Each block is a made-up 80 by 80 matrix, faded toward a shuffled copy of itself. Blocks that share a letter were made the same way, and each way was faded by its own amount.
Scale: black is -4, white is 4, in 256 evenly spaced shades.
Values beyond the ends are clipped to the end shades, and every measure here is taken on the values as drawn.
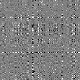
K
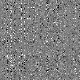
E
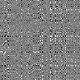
K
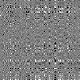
K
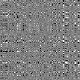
K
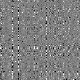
K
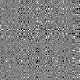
K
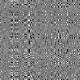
K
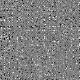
E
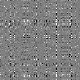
K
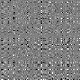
K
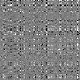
K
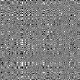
K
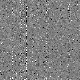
E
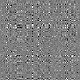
K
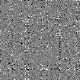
E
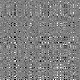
K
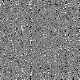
E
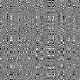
K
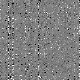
E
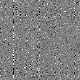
E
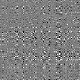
K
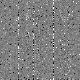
E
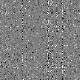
E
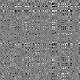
K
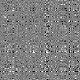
K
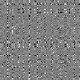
K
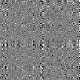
K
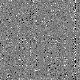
E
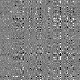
K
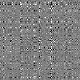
K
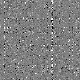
E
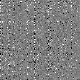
E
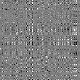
K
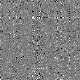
E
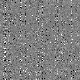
E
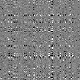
K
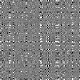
K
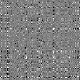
K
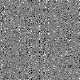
E
